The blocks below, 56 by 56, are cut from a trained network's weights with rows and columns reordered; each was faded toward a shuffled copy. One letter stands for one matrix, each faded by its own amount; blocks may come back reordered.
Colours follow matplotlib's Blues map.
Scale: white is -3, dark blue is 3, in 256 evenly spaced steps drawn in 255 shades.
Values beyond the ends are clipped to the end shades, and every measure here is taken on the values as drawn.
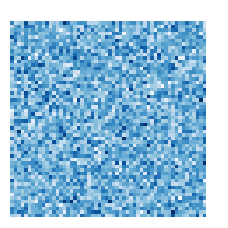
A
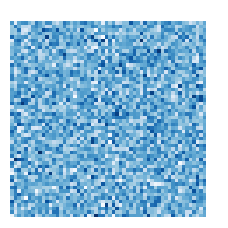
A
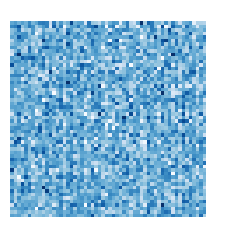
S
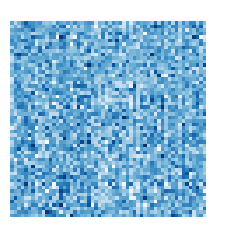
S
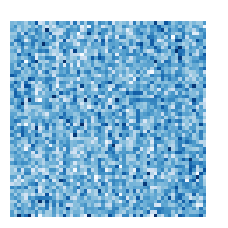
S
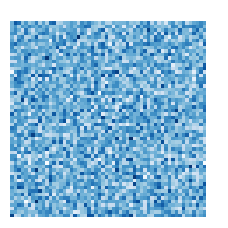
A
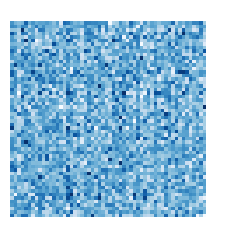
S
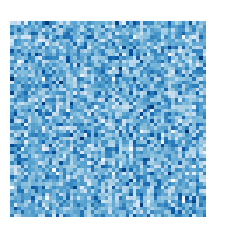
A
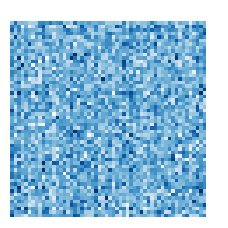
S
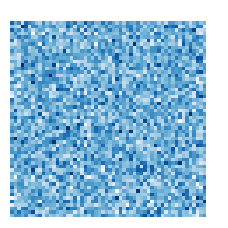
A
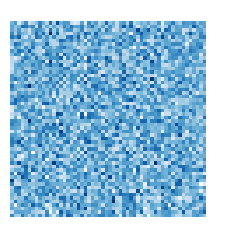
A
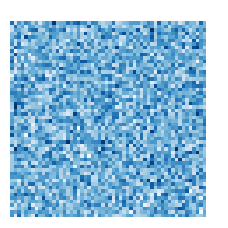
A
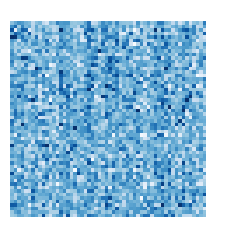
S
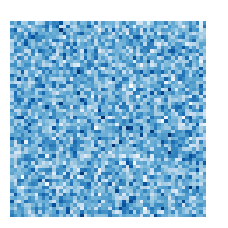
A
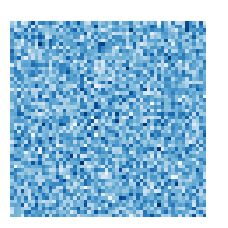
A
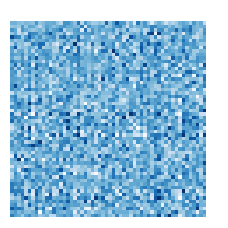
S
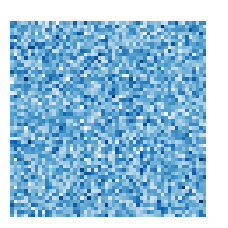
A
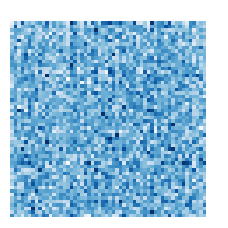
S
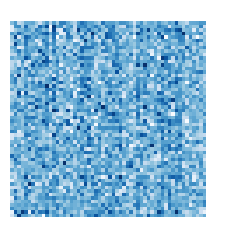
S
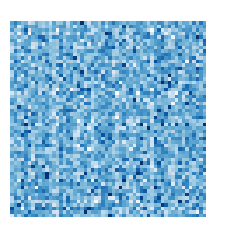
S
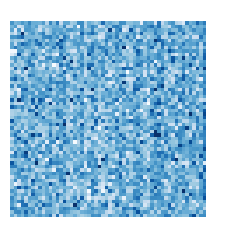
S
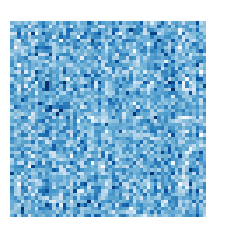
S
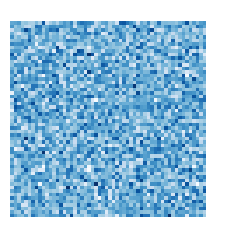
A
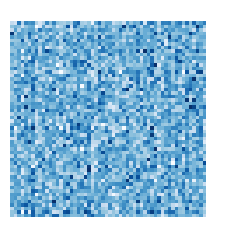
S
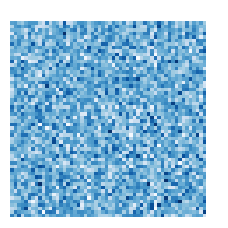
A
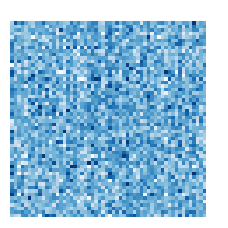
S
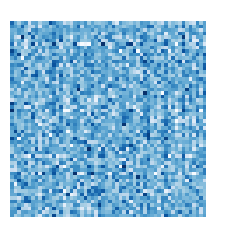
S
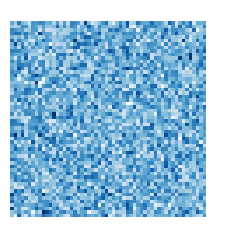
A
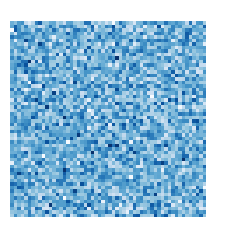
A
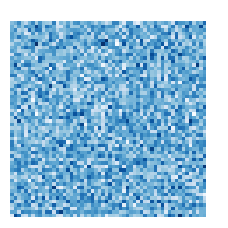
A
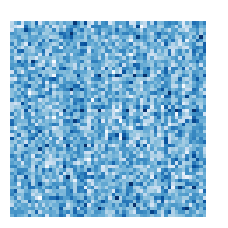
S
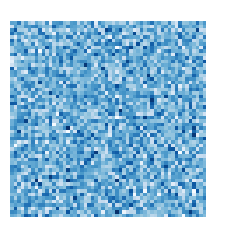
A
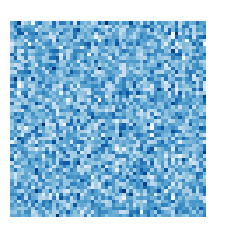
A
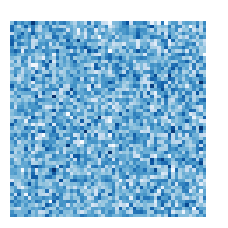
A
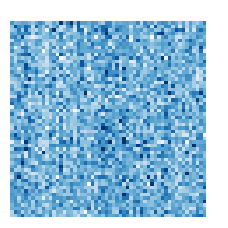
S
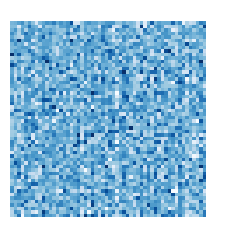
S
